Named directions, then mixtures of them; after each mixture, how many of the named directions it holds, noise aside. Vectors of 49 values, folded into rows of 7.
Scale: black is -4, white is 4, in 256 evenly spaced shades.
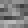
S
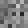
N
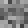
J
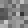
three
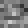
two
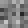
three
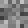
three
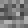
two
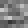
one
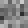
three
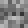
two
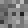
one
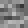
one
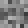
one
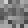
one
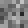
two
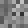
one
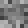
two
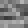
one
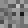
one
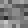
two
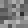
two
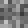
three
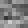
one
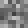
two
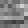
one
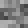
two
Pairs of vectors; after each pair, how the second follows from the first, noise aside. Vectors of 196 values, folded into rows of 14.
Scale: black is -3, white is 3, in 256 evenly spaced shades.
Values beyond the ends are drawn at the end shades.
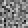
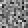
reversed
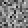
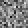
copied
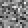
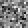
copied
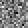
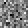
reversed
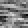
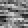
copied
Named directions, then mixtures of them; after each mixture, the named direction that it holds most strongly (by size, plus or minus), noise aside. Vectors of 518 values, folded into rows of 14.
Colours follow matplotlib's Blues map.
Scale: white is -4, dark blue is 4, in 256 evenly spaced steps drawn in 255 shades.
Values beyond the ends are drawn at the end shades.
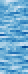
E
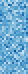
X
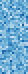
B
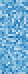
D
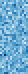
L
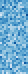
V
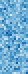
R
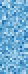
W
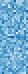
D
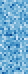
R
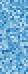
B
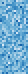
D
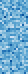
B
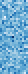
W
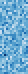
L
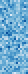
R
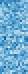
X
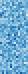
V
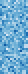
W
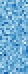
L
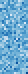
R
